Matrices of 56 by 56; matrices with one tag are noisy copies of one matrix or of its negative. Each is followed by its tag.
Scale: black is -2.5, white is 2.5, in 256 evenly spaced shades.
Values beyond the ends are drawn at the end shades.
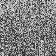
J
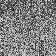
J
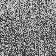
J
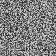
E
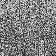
J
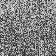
J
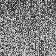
J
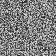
E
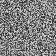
E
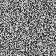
E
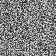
E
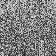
J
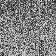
J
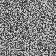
E
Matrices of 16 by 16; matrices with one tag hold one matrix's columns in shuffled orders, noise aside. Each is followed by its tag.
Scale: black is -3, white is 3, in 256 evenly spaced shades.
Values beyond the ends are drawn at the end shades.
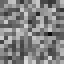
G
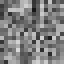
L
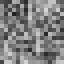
L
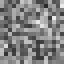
G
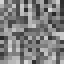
L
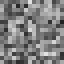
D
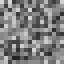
G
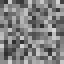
G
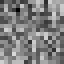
L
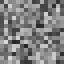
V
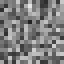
D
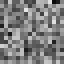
G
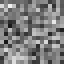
V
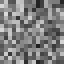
D
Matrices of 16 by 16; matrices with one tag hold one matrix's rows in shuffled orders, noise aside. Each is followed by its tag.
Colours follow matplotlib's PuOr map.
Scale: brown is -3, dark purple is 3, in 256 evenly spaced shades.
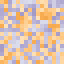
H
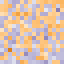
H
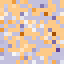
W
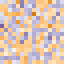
H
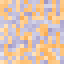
H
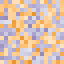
W
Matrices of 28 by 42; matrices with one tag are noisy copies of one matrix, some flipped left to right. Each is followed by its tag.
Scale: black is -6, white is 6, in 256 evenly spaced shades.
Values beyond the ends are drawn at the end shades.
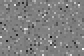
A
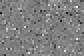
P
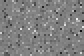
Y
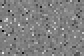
Y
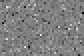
P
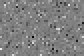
A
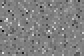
Y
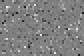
P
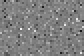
Y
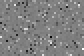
A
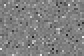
A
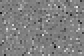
P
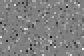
A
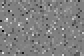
Y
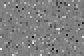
A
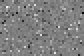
P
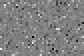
A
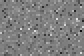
Y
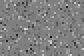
A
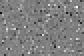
P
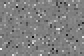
A
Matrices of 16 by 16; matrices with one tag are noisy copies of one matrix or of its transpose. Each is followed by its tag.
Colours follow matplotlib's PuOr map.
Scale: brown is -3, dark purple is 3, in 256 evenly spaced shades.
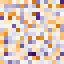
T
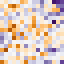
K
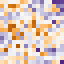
K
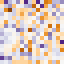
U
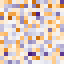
T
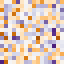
T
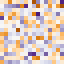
T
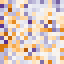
U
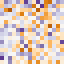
U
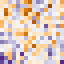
K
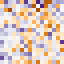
U
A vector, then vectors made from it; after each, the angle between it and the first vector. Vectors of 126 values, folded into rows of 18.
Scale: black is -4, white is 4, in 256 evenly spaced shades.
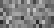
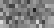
nearly opposite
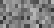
partly aligned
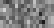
partly opposed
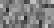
orthogonal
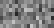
orthogonal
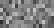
nearly parallel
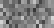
nearly opposite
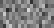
partly aligned
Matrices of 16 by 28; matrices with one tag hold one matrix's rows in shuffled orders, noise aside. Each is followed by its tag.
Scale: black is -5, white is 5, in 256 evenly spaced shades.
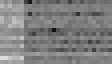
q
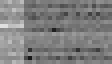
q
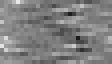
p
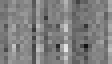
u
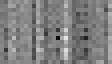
u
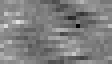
p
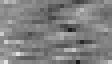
p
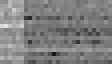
q
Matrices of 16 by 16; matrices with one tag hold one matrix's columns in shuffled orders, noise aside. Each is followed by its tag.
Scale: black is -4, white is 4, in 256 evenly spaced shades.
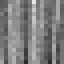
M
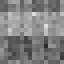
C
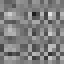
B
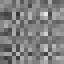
B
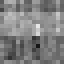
C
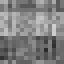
C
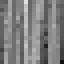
M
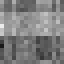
C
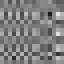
B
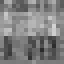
C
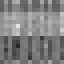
C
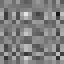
B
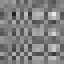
B
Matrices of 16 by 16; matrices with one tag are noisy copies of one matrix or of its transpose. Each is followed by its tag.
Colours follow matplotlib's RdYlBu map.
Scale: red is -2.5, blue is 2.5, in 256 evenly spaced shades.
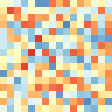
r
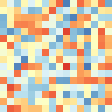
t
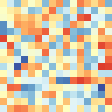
t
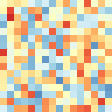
r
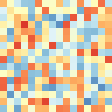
t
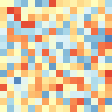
r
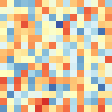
t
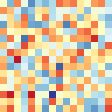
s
